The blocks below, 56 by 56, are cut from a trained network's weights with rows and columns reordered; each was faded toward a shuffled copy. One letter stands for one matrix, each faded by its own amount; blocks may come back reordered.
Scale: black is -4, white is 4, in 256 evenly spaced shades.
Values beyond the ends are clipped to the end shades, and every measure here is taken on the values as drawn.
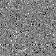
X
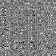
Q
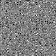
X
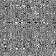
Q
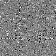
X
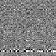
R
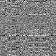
R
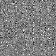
X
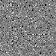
X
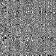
Q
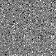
X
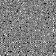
X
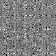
Q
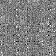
Q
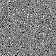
X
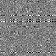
R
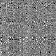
Q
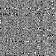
Q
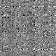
Q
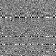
R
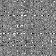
Q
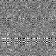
R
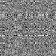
R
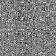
Q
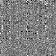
Q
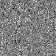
X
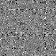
X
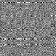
R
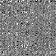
Q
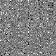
X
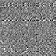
R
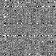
Q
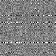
R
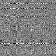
R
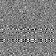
R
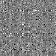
Q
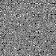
X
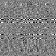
R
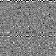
R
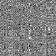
Q
